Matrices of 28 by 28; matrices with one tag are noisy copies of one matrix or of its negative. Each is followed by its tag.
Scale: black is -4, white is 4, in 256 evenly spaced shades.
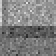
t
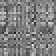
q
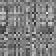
q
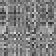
q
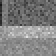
t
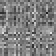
q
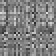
q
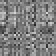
q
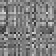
q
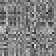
q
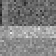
t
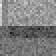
t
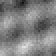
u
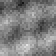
u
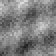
u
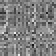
q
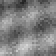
u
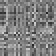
q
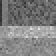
t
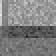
t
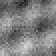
u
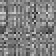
q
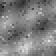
u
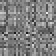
q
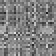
q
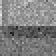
t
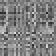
q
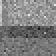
t
